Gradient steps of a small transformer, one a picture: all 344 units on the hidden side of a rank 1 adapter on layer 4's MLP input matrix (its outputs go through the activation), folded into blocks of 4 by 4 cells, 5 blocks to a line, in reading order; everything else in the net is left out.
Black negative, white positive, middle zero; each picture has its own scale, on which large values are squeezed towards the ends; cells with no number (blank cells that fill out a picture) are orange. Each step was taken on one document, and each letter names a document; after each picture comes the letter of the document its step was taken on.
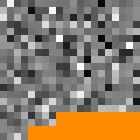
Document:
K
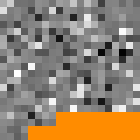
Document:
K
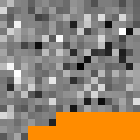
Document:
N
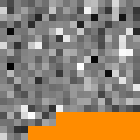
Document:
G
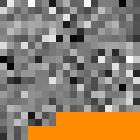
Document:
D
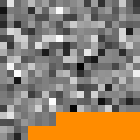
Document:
N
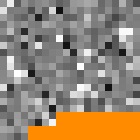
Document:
N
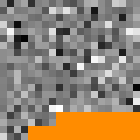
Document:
G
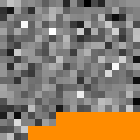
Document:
D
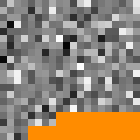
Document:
K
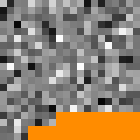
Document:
D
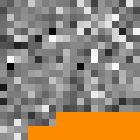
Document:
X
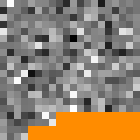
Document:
K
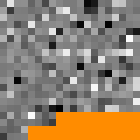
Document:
G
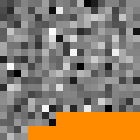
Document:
D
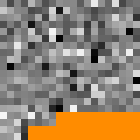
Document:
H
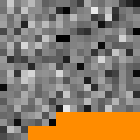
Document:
X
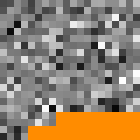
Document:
G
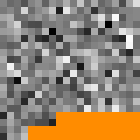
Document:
X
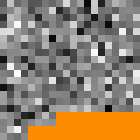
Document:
D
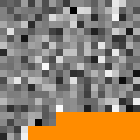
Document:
G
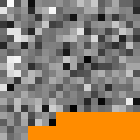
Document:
K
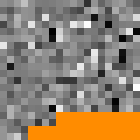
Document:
G
